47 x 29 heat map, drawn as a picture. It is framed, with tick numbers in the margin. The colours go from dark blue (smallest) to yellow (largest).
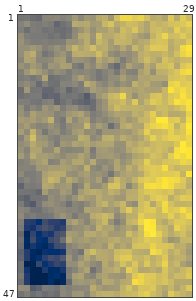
The bottom left is the ninth with the lowest average. The field climbs toward the right. An odd patch, lower than its surroundings, sits in the bottom left. Most values sit high, with a long tail of low ones. The bottom left is the roughest part. The field is mottled with small blotches.
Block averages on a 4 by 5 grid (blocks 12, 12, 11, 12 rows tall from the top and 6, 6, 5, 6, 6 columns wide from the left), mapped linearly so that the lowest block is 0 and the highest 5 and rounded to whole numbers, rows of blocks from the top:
3 3 3 4 5
3 3 3 4 5
2 3 3 4 5
0 2 4 5 4
